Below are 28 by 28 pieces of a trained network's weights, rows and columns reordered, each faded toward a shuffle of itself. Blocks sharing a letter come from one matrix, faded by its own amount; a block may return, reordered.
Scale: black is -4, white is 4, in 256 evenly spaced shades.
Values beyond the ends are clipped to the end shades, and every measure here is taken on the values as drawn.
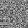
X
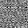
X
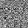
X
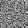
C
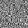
X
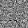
X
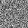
X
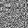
C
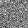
C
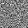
X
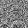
X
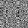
C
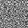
C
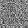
C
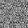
X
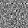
X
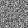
X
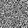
X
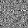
X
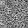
C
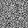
X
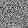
X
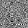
X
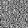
C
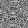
X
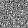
X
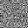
C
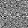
X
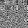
C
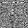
X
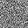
X
